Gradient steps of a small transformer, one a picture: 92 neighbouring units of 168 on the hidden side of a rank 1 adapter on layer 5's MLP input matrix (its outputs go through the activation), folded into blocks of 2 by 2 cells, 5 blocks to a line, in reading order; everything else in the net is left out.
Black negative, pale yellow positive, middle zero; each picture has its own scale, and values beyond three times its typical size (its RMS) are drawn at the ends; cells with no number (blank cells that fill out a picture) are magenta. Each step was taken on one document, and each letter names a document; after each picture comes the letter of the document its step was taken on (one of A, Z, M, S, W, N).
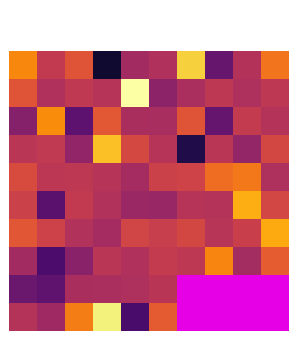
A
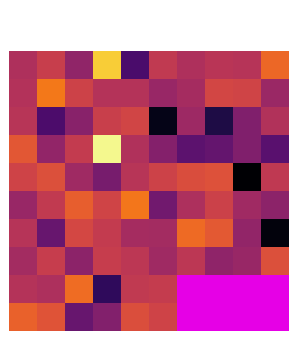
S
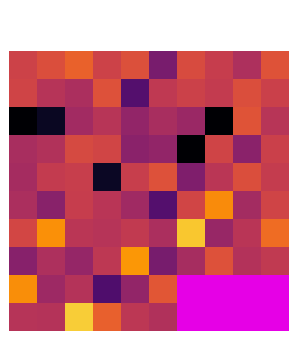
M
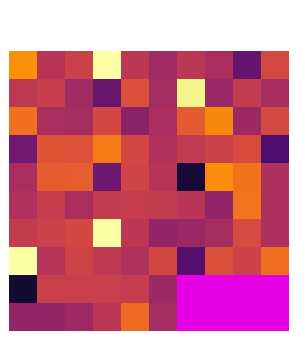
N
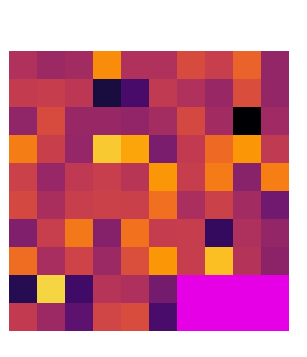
N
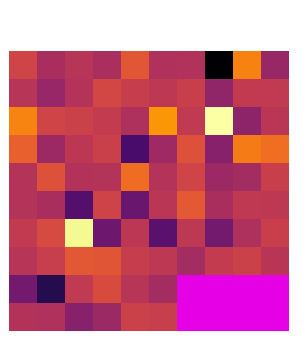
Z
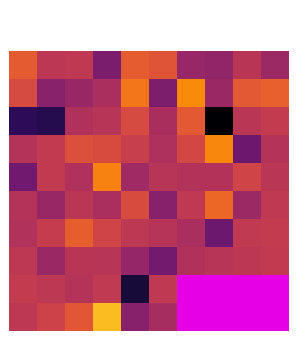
A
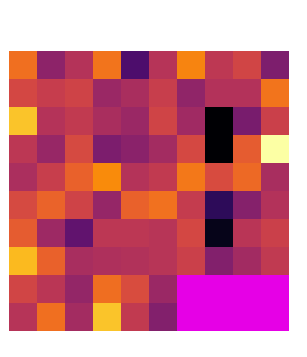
A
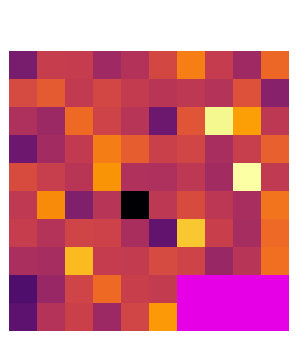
S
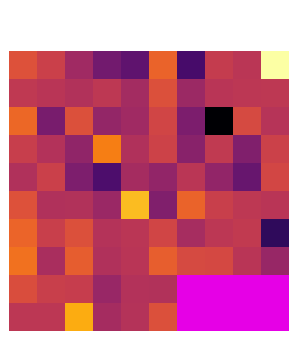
M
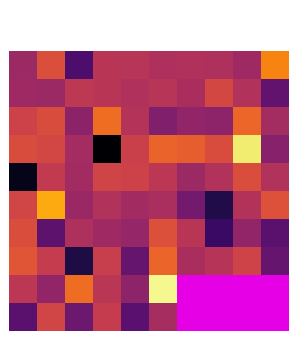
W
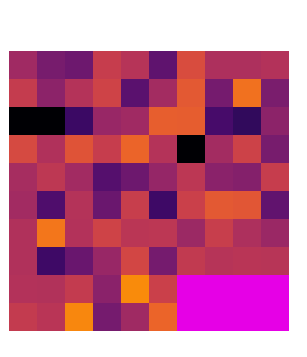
M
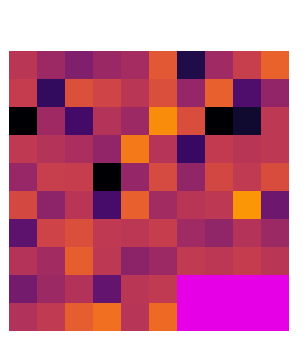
M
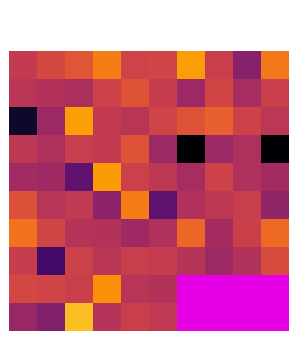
A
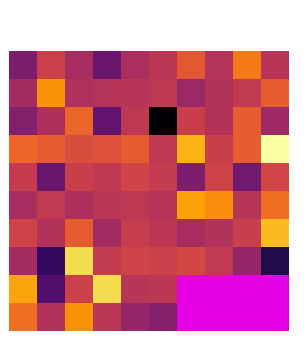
W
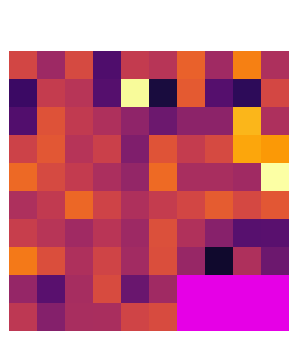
N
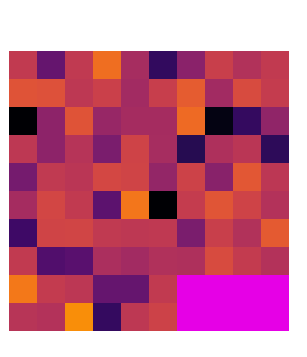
M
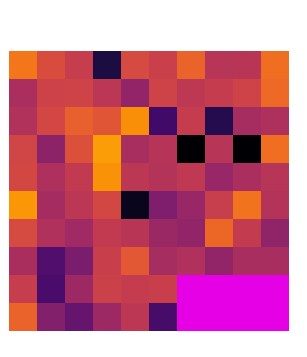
S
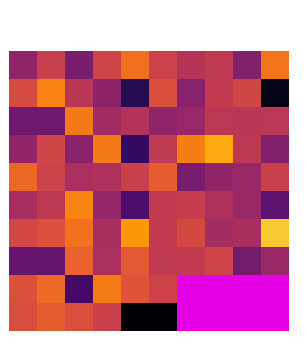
W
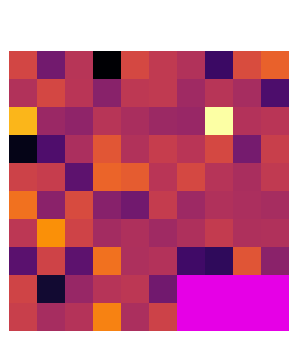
Z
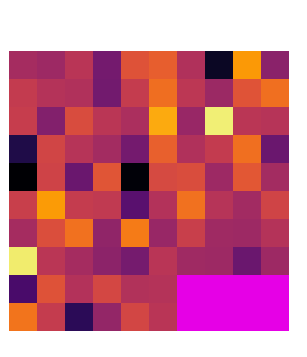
Z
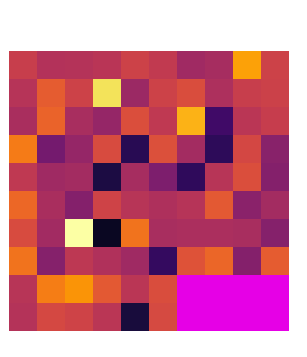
N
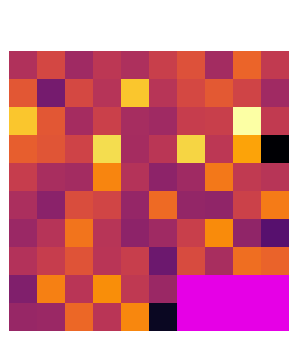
W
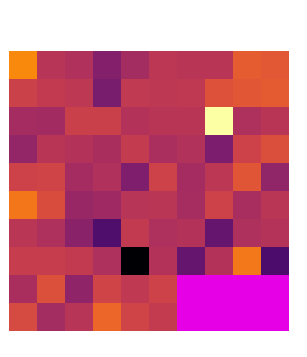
Z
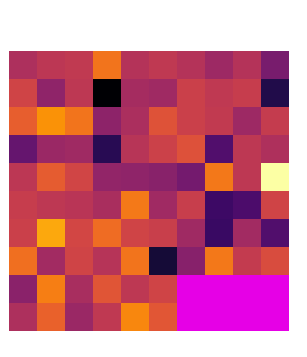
N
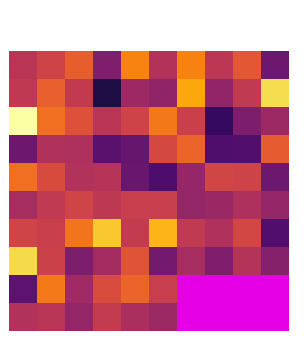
N
